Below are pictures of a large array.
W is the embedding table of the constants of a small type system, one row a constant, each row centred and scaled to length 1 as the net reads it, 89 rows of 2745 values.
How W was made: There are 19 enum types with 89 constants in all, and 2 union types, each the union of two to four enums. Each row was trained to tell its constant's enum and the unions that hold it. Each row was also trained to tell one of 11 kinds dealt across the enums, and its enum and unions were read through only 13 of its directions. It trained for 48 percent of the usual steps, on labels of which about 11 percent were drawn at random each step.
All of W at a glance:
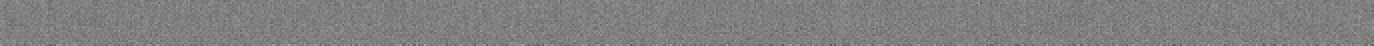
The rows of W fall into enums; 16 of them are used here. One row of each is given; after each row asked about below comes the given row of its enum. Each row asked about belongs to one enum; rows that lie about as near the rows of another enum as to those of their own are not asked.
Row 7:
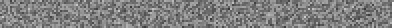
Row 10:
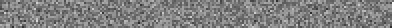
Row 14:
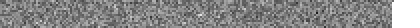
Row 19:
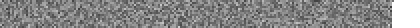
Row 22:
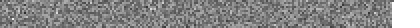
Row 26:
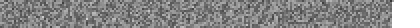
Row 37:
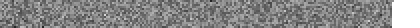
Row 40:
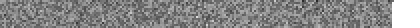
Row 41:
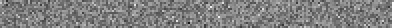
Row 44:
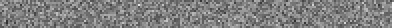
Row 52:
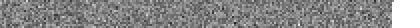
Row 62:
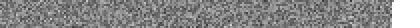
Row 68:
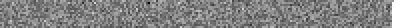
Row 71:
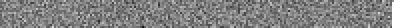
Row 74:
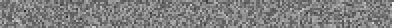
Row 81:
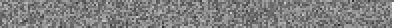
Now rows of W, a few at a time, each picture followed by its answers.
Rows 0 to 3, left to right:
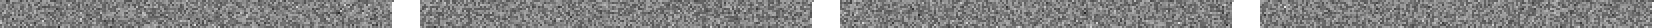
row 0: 40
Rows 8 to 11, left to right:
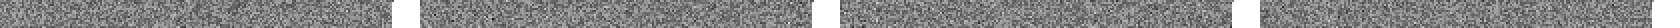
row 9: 14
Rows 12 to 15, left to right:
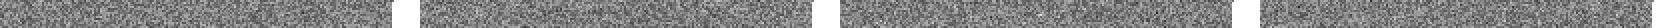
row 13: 52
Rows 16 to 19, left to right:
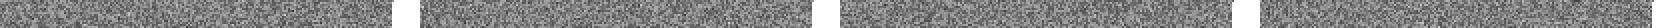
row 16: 68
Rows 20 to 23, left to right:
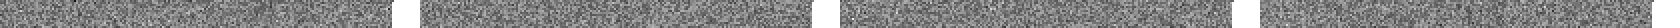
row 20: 14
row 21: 62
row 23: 10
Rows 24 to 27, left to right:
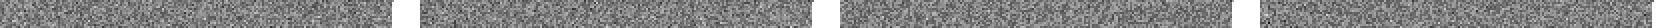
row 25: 40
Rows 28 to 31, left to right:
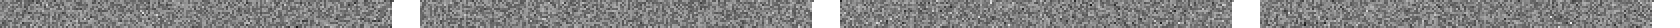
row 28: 71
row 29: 81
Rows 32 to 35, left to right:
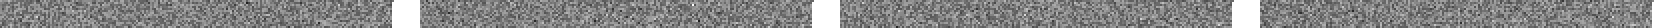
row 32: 71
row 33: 14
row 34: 68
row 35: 41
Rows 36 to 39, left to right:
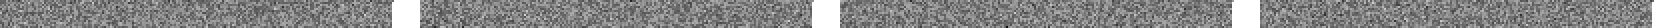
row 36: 14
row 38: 71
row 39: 40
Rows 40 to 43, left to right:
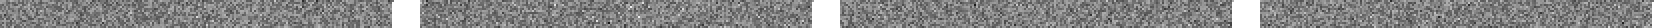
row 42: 14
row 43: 68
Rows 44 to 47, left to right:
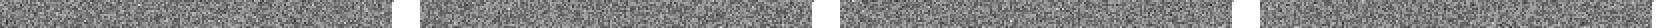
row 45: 19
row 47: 62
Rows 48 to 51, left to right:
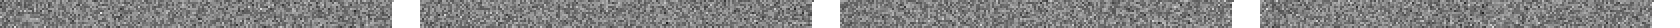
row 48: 71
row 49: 68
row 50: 71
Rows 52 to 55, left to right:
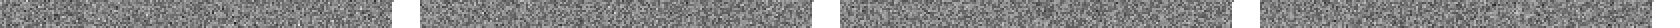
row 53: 7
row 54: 7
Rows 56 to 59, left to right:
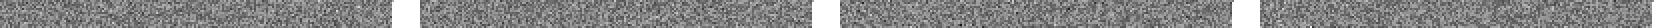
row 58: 7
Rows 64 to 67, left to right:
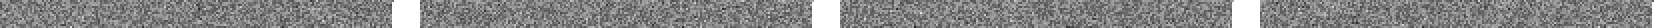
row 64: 52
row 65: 37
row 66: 7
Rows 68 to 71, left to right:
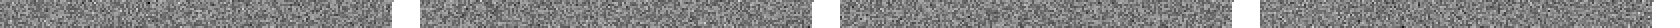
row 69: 62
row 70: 68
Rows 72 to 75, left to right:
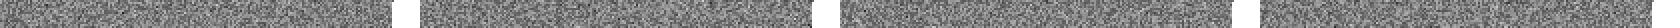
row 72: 19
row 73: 40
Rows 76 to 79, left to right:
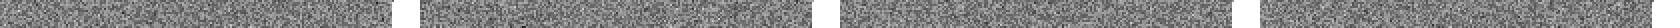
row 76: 52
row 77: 10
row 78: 22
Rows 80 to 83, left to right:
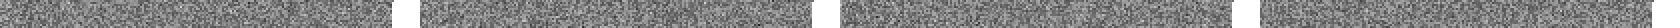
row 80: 52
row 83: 81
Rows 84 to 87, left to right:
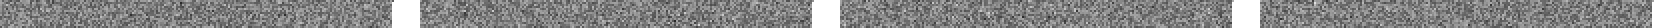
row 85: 62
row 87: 7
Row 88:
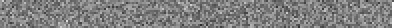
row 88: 52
